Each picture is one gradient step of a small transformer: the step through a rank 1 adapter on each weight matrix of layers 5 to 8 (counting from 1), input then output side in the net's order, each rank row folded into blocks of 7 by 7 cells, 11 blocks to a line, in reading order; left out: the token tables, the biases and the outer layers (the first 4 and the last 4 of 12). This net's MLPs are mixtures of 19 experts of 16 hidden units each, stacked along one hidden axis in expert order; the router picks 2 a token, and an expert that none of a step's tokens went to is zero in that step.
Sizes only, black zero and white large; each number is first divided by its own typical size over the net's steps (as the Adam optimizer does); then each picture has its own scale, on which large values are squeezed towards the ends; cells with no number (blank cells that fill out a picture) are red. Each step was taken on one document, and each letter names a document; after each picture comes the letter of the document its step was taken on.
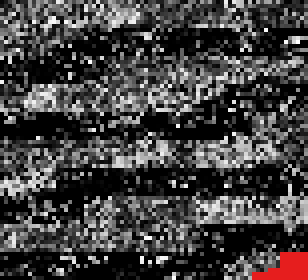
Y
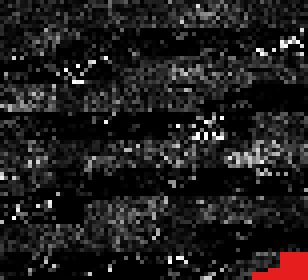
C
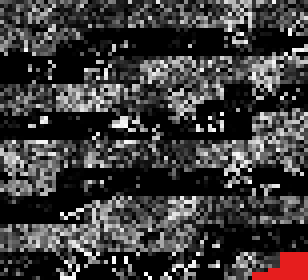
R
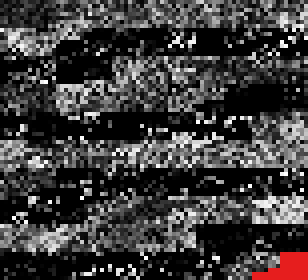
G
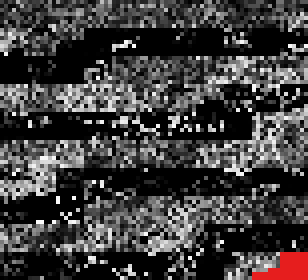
R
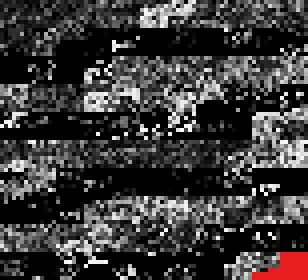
R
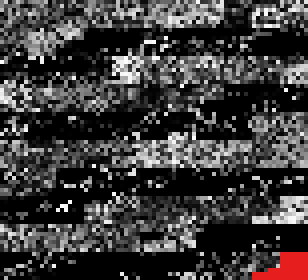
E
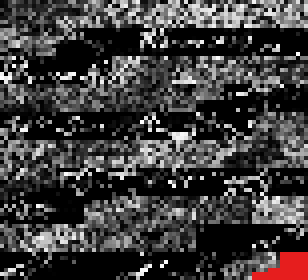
E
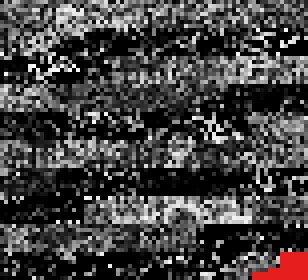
G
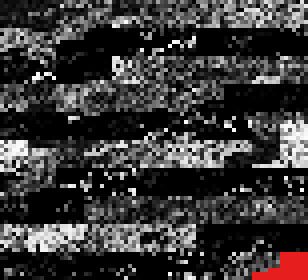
G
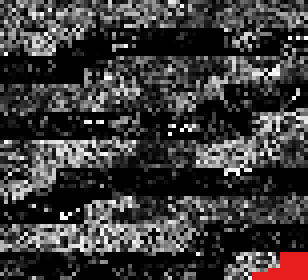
R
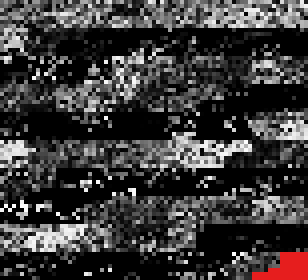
G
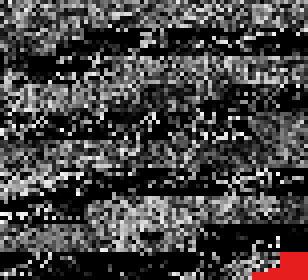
E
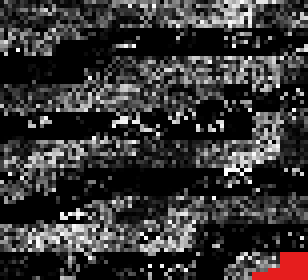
R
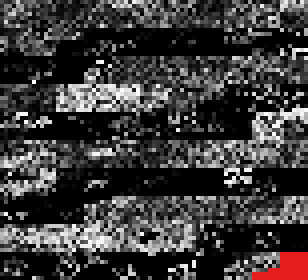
R
